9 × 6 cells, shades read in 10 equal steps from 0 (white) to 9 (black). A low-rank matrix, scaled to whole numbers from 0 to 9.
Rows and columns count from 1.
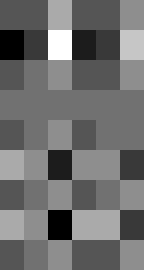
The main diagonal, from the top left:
6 7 4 5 5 7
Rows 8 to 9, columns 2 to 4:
4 9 3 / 5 4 6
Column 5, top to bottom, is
6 7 6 5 5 4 5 3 6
